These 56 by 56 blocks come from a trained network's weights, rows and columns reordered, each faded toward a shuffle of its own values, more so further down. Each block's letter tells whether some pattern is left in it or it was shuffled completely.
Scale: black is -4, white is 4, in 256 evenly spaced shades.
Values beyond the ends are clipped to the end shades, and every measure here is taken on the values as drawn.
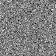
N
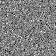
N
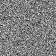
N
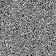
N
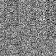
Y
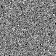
N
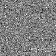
Y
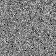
N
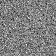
N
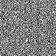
Y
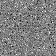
N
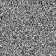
Y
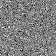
N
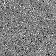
N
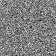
N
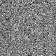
Y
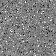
N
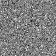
N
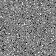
N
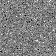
N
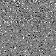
Y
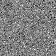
N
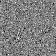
Y
